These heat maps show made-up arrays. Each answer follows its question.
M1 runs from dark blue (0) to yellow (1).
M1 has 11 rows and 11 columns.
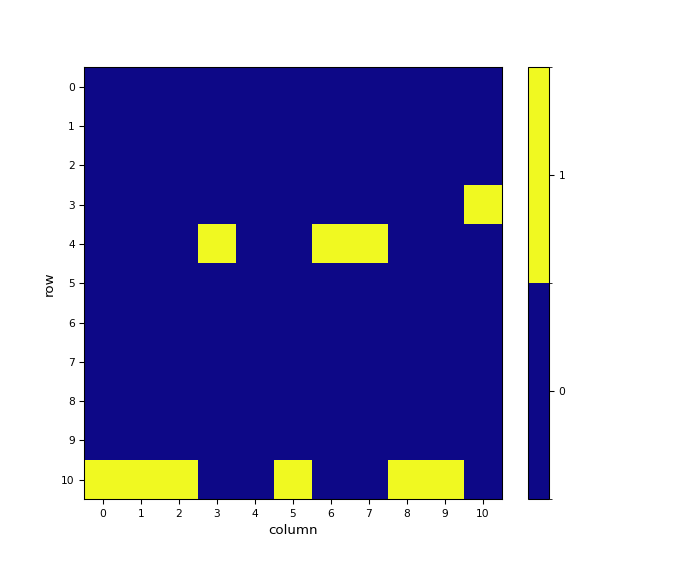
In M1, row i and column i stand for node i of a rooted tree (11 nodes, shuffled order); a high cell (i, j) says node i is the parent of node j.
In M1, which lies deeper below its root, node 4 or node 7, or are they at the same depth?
node 7
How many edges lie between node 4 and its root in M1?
0
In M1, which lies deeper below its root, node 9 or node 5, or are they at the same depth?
the same depth
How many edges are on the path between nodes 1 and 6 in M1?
4
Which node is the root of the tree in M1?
4
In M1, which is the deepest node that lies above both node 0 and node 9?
10
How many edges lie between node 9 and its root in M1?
3
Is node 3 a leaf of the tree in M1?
no
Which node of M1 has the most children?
10
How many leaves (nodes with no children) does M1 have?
8
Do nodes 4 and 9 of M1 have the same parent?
no
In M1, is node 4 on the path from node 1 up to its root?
yes
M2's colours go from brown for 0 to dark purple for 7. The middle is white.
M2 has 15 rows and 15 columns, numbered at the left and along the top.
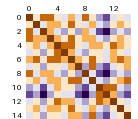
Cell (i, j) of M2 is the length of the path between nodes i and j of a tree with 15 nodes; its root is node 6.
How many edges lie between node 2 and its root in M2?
3
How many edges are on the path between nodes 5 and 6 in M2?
2
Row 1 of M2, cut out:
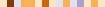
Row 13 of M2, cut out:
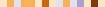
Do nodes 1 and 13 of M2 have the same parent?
yes
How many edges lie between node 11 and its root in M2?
4
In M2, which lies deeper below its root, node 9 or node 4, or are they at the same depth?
the same depth
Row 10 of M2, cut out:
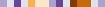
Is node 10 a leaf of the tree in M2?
no
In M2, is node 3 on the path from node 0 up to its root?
yes
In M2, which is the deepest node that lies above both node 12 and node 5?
4
